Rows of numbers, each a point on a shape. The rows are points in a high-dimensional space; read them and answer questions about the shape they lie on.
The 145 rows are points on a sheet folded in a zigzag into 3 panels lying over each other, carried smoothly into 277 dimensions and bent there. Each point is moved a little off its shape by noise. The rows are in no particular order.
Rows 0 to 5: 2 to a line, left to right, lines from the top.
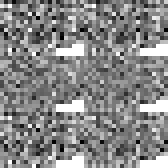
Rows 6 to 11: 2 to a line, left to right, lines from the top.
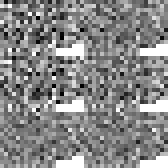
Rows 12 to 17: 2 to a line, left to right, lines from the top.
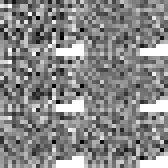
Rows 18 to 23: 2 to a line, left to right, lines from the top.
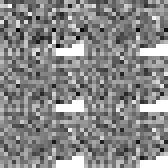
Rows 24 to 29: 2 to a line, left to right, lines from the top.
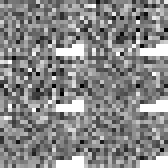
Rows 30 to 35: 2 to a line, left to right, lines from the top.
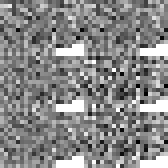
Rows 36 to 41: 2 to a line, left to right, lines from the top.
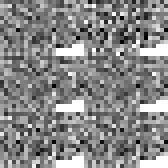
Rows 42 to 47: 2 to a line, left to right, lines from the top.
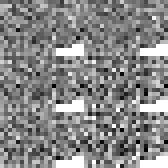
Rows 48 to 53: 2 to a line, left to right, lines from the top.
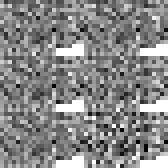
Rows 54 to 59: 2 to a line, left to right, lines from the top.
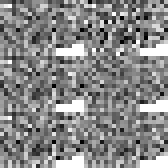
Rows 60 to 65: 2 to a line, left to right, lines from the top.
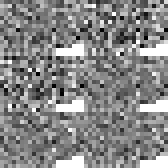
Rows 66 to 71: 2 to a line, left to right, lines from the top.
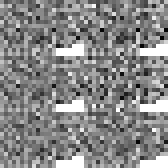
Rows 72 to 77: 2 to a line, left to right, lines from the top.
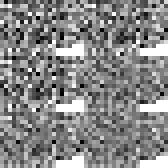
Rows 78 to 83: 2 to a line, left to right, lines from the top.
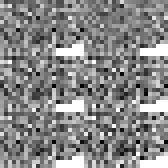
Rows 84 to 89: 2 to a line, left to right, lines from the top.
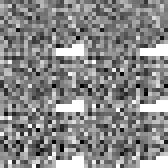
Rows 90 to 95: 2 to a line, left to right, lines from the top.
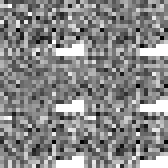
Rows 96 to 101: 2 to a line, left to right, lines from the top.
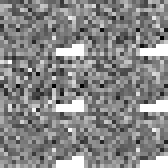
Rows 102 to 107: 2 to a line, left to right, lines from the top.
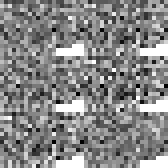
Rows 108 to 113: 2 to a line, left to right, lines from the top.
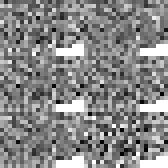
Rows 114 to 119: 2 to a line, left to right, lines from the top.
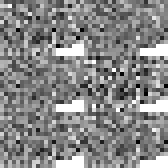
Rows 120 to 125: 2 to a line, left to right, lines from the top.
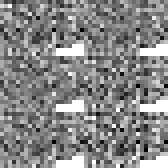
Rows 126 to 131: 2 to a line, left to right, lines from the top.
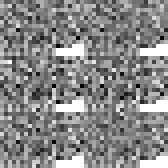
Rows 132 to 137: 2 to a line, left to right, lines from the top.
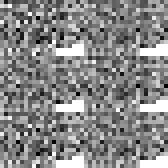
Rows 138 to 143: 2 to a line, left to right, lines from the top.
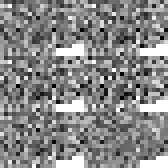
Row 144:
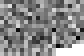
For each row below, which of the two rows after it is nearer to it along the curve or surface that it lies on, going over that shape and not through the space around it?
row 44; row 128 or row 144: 144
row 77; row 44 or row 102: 44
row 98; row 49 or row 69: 49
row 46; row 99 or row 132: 99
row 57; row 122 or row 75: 75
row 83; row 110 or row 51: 110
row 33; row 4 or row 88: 88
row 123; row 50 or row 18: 50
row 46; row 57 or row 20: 57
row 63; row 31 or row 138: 138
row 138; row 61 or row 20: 20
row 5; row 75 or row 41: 75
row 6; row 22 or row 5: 22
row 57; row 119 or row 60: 60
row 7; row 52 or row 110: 110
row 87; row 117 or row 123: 123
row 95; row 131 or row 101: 101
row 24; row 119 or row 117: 117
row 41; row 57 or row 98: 98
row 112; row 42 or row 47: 42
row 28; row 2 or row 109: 2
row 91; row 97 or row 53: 97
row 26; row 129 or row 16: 16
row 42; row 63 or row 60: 60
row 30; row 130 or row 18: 18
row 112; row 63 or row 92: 92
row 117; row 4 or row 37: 37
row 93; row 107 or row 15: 15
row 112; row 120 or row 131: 120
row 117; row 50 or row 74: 74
